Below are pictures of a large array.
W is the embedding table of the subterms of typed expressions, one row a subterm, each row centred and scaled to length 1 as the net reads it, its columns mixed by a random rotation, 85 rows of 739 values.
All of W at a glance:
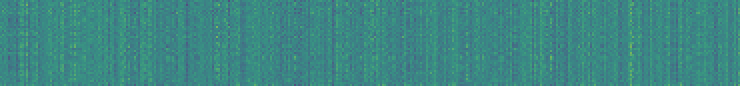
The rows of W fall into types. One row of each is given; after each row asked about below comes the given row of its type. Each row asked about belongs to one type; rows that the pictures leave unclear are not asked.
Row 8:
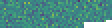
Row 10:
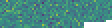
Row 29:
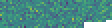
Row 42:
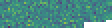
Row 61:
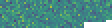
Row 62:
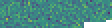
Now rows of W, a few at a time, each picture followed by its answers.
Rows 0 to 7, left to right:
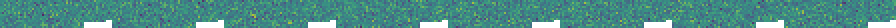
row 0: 10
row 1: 62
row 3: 29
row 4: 42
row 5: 42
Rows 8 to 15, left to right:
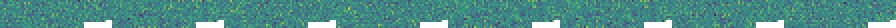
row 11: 10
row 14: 10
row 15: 62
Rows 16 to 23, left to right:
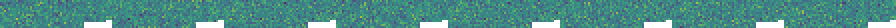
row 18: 62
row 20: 62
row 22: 42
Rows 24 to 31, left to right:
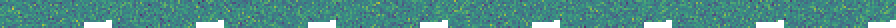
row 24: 10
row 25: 62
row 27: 29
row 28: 10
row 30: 8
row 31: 29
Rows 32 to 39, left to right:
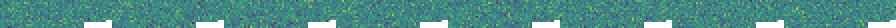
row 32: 42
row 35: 10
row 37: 29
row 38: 8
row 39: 10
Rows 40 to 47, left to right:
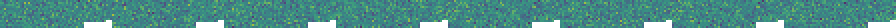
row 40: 8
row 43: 29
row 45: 42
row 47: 62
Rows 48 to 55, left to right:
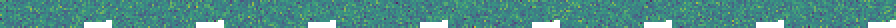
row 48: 29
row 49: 8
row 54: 42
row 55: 29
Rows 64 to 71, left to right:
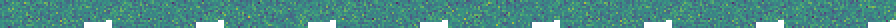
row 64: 42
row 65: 62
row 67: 62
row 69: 42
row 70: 62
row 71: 42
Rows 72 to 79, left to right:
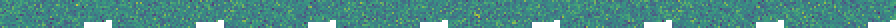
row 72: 10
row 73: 8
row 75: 42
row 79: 61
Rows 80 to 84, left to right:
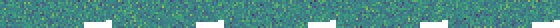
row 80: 8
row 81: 61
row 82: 62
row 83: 29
